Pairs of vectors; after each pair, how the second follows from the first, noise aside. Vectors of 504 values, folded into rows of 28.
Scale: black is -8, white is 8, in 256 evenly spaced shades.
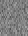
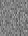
shuffled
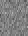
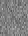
shuffled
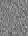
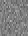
shuffled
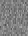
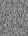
negated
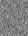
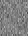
negated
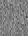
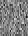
scaled up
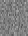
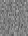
copied
